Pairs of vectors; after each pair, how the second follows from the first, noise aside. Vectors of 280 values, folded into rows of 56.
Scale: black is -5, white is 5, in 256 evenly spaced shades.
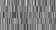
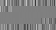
partly zeroed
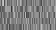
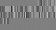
partly zeroed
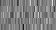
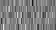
reversed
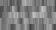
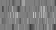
partly zeroed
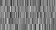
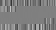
partly zeroed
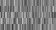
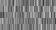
reversed
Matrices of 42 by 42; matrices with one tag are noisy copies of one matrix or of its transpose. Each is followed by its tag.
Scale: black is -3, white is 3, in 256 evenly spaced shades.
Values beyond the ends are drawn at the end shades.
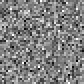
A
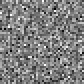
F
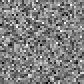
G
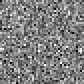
F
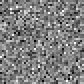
A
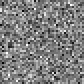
G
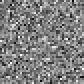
A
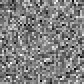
A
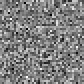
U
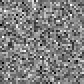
G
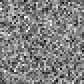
G
